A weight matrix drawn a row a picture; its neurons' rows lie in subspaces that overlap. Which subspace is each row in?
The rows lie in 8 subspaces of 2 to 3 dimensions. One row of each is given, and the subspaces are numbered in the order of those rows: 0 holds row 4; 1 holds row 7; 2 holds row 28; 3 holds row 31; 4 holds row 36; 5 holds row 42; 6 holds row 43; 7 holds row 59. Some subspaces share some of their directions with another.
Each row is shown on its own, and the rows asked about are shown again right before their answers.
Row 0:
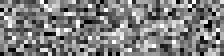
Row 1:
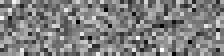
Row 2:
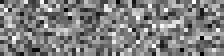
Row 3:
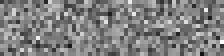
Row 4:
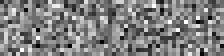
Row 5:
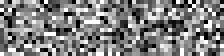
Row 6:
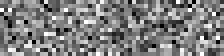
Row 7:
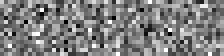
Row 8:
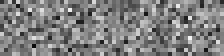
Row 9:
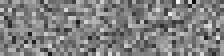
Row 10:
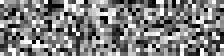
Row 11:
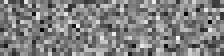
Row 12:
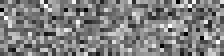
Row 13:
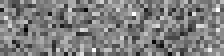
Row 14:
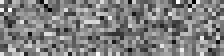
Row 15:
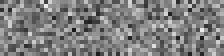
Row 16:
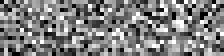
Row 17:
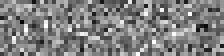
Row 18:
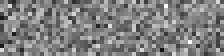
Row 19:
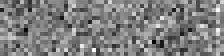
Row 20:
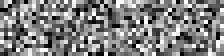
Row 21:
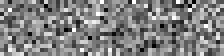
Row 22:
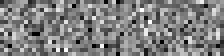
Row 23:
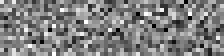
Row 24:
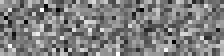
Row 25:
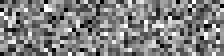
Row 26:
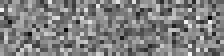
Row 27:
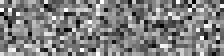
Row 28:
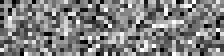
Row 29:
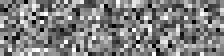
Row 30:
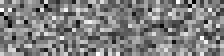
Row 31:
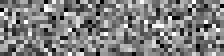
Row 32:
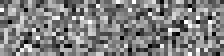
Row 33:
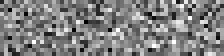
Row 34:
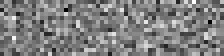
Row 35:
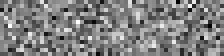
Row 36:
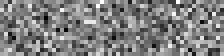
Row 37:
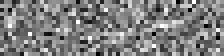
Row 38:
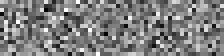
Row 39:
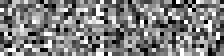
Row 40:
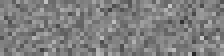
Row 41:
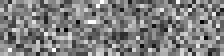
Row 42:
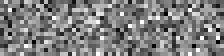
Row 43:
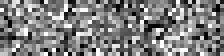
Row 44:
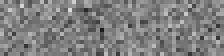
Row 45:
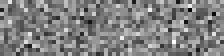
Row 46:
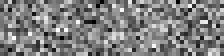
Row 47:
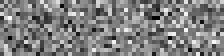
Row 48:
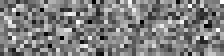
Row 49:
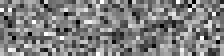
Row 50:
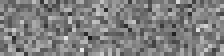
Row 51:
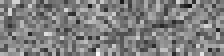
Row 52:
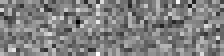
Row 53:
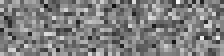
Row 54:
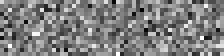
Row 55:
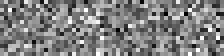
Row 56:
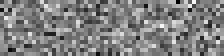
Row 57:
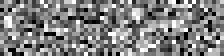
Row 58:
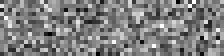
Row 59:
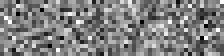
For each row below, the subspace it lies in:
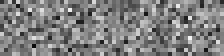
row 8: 7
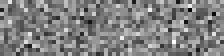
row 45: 0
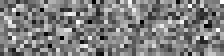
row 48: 7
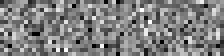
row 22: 1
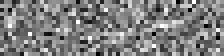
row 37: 2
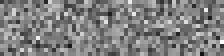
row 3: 0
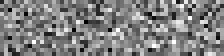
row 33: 6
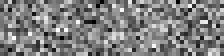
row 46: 4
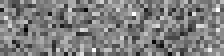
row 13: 6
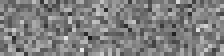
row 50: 6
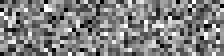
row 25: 3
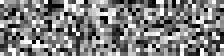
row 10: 0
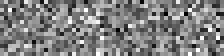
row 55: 5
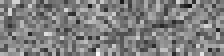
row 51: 2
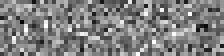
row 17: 6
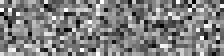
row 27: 3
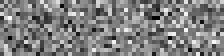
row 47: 4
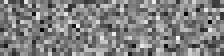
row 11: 5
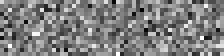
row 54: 1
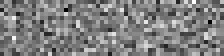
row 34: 5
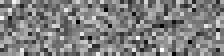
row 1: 2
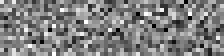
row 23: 6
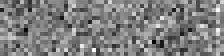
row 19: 6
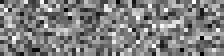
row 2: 1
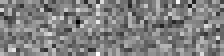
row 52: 3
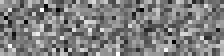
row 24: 1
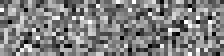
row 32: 0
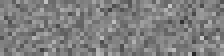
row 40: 7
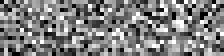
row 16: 6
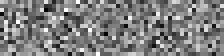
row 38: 3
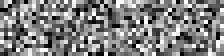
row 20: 1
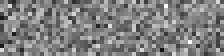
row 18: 2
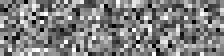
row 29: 1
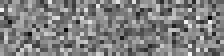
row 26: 0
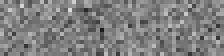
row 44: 5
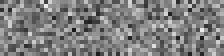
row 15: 5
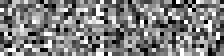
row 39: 1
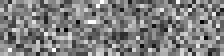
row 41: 4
